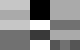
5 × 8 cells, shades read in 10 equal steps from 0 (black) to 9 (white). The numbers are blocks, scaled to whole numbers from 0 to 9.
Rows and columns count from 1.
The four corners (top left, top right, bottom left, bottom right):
7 6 4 3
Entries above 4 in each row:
6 6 5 3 2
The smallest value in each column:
4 4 4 0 0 3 4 3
